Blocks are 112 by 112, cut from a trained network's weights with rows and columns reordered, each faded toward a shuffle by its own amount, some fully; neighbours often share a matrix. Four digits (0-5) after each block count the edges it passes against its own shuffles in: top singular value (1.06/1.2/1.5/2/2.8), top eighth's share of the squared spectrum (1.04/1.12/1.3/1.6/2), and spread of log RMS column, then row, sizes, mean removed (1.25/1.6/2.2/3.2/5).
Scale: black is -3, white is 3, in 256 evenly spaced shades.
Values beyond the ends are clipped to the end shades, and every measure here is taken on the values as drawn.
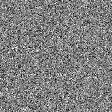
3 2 0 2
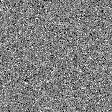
0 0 0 0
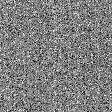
2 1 0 0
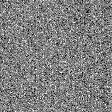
2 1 0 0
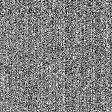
3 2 0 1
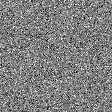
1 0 0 0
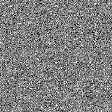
3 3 1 3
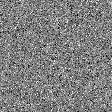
0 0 0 0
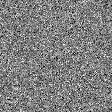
2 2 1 0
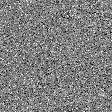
0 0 0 0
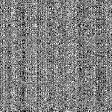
4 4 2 3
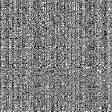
4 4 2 4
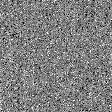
2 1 0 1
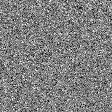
0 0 0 0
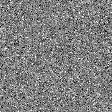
2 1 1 0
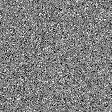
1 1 0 0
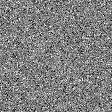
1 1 0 0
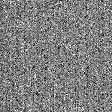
2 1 0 1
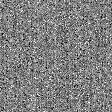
2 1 0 0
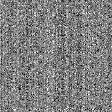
3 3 1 2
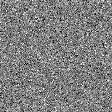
2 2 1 0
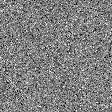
2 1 0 0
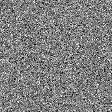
2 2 0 1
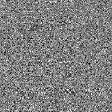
3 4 2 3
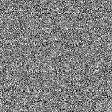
3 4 0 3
